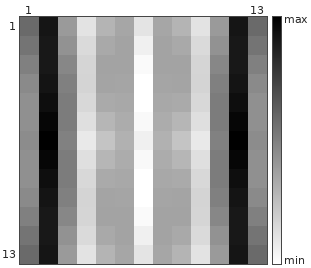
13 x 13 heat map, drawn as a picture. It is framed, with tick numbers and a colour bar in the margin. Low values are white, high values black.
Mirror symmetry: left to right and top to bottom. Slope: none. Ninth with the lowest average: centre. Grain: streaks running down.
